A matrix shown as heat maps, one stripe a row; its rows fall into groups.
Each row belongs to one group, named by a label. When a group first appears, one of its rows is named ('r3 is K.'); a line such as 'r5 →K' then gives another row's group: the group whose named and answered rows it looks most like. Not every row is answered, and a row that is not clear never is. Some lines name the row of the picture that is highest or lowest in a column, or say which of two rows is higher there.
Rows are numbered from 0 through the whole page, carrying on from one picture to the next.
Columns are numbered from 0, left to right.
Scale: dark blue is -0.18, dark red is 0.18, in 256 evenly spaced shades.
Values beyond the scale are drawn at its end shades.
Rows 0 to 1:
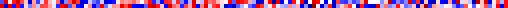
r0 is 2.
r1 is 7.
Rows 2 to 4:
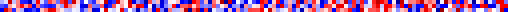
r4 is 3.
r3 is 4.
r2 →3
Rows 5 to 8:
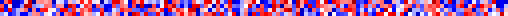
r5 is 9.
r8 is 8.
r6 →9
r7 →7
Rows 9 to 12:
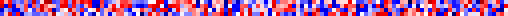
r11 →9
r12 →3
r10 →7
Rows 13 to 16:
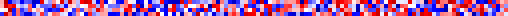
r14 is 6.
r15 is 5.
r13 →8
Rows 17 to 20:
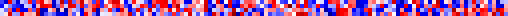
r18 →9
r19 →6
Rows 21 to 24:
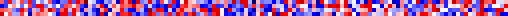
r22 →4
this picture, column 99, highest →24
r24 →7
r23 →7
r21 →6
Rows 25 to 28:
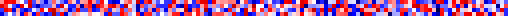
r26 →5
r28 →6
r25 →6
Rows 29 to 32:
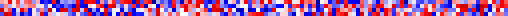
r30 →4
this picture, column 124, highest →31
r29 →6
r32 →3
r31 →7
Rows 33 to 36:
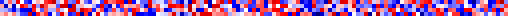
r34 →7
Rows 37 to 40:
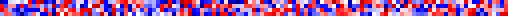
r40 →8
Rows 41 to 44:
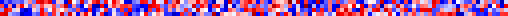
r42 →7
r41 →9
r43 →3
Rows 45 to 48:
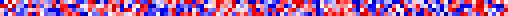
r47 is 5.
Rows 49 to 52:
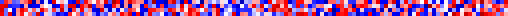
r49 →5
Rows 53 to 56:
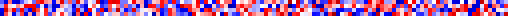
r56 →5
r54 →4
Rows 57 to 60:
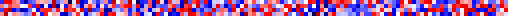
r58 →6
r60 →2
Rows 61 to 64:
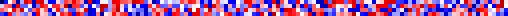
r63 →2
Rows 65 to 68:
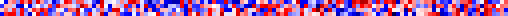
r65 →4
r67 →2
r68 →2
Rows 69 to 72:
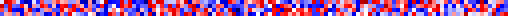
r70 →7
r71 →9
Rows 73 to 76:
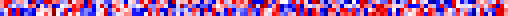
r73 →2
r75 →3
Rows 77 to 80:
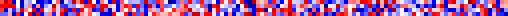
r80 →9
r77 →8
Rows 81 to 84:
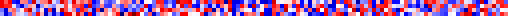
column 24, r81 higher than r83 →No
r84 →4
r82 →8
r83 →9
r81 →7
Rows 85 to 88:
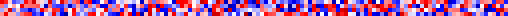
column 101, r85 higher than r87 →Yes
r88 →6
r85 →7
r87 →3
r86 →4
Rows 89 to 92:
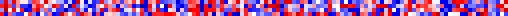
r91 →2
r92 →9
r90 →3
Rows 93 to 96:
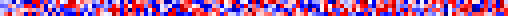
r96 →5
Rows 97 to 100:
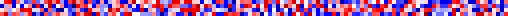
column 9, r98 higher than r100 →Yes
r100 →5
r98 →9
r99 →4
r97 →2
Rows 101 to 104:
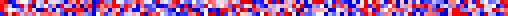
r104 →2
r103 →8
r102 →5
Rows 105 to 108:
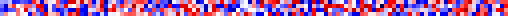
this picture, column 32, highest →108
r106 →4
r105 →8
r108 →2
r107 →4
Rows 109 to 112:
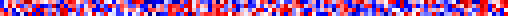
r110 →6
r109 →4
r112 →5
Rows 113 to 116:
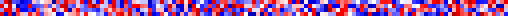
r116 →6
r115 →3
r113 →8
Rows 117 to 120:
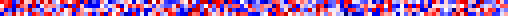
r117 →7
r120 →2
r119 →9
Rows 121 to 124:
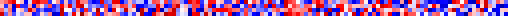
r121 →2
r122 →9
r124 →9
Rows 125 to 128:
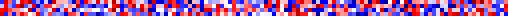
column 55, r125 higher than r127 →No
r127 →5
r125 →5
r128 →6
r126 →2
